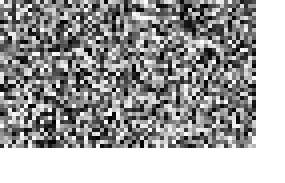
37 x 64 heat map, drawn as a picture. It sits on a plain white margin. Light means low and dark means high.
Odd rows or columns: none. Grain: fine. Mirror symmetry: none. Slope: none. Histogram: flat. Average level on the scale: 50%. Seam: none.
